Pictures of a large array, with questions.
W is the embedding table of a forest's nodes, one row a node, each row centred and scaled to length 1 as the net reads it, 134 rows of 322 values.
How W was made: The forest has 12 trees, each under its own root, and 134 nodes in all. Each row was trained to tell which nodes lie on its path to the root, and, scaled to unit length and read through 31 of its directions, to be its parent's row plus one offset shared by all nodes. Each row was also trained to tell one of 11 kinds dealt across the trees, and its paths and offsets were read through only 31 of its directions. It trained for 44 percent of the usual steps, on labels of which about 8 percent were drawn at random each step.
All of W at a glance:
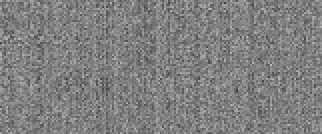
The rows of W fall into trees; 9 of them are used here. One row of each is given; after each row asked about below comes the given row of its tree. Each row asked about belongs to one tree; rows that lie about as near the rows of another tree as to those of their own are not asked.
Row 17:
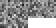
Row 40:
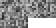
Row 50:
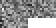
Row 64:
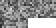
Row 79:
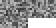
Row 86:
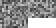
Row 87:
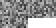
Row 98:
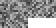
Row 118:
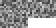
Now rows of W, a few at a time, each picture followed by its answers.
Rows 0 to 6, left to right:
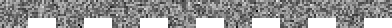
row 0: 87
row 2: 64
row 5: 17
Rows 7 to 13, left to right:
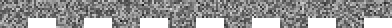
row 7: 17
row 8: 118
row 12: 40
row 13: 64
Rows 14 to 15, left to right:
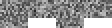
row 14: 98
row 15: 79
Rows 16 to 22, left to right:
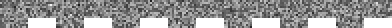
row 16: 64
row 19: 50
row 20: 79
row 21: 50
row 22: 118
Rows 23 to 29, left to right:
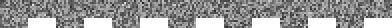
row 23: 50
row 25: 87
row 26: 87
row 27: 17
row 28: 98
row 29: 17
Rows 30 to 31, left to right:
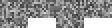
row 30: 50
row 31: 17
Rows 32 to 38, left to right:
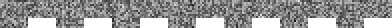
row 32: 86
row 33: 64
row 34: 17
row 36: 86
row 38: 79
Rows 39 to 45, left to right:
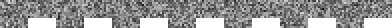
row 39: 79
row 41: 98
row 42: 40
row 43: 50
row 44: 79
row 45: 87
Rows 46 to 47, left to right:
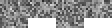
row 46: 98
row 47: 98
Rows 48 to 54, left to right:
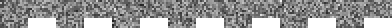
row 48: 17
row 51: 98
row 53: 17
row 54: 40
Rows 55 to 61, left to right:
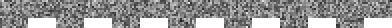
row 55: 64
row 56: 17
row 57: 64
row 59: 17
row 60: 40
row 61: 17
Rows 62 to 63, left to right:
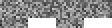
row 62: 64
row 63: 50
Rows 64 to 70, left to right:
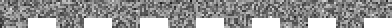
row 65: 79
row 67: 87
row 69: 64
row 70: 40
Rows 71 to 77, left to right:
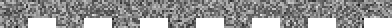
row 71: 79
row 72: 118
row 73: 98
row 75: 118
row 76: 79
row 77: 98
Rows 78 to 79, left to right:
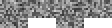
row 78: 79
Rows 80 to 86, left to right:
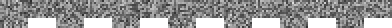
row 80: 50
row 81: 87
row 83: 79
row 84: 17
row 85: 79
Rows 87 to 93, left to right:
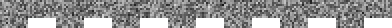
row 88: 87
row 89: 87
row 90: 87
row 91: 50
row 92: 87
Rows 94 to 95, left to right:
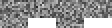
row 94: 86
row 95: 98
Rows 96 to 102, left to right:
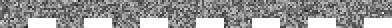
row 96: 40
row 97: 87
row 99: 17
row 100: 64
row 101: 87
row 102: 118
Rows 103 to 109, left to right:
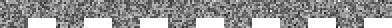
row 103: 40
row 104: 17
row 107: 64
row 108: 98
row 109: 40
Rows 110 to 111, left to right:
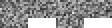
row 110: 40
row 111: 64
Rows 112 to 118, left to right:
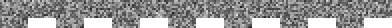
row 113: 40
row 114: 87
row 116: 40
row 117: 79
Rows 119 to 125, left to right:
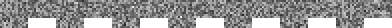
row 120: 50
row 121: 64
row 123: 86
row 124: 79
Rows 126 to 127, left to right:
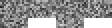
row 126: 17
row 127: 50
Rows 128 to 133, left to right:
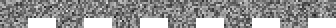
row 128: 87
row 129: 87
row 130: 79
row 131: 64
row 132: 40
